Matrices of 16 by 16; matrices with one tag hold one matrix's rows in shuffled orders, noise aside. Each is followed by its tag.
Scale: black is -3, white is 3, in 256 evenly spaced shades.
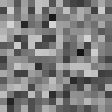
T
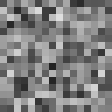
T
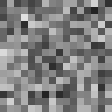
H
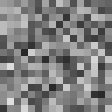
H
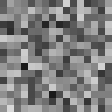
H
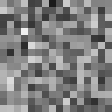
H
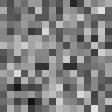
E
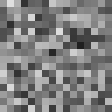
T
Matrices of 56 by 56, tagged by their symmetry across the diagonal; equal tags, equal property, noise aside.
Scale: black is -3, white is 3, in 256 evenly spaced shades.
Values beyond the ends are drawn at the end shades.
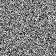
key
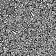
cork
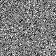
cork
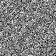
cork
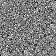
cork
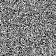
key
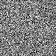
key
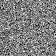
key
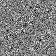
cork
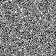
key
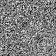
cork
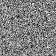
key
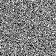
key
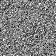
cork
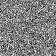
key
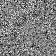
cork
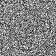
cork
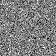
key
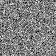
cork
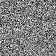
key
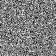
key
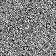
cork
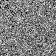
cork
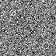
cork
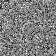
cork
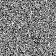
key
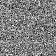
key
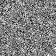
cork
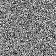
key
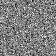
key
